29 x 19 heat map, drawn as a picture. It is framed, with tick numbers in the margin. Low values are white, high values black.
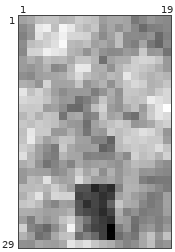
Grain: blotchy. Ninth with the highest average: bottom middle. Odd patch: higher, in the bottom middle. Stripes: none. Roughest part: bottom middle.
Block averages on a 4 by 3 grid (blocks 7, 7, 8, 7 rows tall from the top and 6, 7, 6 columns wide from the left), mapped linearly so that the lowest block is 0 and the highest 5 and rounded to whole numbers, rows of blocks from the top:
013 / 120 / 131 / 253
